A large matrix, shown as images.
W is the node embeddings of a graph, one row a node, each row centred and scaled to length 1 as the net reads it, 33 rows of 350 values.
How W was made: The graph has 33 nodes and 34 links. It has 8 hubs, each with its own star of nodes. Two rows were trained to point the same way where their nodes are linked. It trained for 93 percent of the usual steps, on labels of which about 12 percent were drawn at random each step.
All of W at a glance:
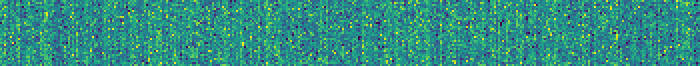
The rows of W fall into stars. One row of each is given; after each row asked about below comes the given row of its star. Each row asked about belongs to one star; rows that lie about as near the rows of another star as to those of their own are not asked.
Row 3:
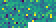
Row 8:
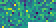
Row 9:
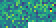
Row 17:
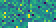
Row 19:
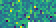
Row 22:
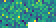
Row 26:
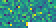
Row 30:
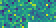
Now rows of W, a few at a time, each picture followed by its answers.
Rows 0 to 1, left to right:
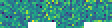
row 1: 3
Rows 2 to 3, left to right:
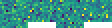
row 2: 30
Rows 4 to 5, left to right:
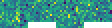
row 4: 9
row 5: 30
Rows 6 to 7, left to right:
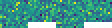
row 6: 8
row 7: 17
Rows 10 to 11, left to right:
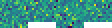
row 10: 30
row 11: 17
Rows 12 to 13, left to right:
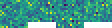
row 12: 8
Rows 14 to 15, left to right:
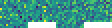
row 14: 8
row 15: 9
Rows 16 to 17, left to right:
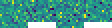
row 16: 26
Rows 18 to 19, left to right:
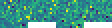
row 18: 22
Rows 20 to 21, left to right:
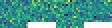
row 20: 22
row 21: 3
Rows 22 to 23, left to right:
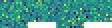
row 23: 9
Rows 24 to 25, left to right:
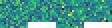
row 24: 8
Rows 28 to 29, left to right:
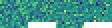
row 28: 30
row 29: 9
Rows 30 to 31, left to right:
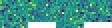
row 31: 19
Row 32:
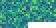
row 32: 17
